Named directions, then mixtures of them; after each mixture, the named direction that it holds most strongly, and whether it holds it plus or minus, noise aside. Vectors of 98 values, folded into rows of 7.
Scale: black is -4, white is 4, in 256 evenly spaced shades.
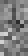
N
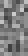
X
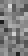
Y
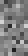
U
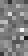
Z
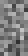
X, plus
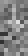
N, minus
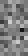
Z, minus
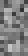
X, minus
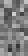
X, plus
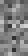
U, plus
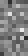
Z, plus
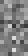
U, minus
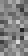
Z, minus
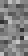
Z, minus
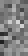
N, minus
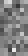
U, minus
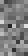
U, plus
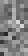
N, minus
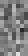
Y, minus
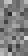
Z, minus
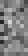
X, minus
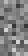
U, minus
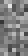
Y, plus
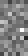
Z, plus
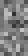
N, plus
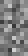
U, minus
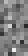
U, minus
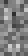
X, minus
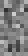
X, plus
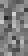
X, plus
